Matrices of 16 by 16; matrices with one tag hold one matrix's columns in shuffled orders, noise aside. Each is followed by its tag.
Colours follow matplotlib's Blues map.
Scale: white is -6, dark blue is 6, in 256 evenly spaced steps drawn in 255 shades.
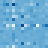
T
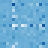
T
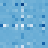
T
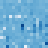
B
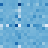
T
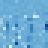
B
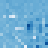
B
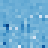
B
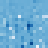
B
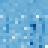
B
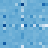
T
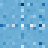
T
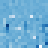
B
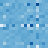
T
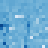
B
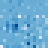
B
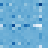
T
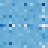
T
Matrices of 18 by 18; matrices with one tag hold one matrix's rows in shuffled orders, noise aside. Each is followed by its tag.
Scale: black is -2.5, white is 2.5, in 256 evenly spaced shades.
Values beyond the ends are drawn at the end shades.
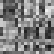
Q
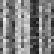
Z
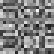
Q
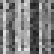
Z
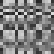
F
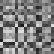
F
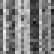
Z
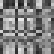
F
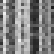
Z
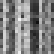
Z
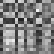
F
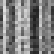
Z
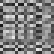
F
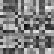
Q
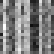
Z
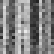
Z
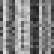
Z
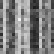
Z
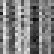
Z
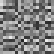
Q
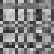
F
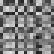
F
